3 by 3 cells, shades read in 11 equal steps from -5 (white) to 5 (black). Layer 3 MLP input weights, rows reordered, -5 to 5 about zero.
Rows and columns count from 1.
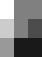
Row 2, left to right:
-3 0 2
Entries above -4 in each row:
2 3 3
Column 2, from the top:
0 0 4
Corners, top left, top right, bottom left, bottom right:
-5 0 -1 4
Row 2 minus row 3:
-2 -4 -2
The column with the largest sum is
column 3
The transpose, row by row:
-5 -3 -1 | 0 0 4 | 0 2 4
